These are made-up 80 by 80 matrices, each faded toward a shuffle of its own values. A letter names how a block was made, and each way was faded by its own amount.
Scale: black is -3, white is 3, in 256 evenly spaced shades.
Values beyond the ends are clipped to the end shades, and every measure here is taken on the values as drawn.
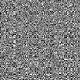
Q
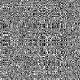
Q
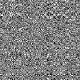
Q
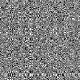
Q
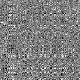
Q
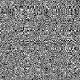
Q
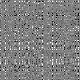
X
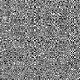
Q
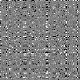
X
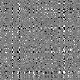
X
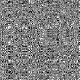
Q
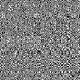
Q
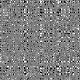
X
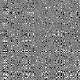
X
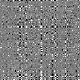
X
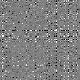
X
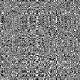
Q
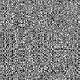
Q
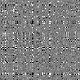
X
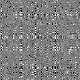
X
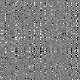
X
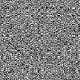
Q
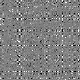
X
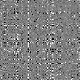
X
